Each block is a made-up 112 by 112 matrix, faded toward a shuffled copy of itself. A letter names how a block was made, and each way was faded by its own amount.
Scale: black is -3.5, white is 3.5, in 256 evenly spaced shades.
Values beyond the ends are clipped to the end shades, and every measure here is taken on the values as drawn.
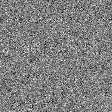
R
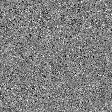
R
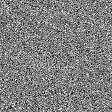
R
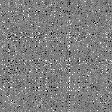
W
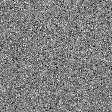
R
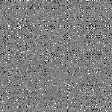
W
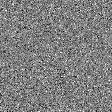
R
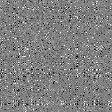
W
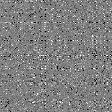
W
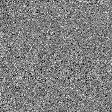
R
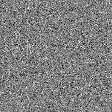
R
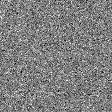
R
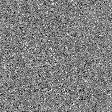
R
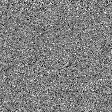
R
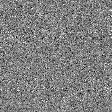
R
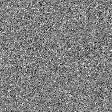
R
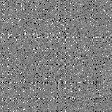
W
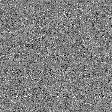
R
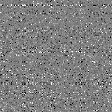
W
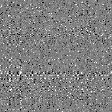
W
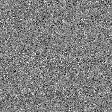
R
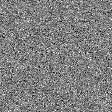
R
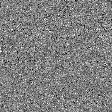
R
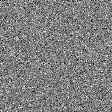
R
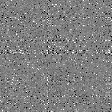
W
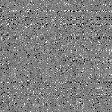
W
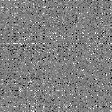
W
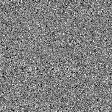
R
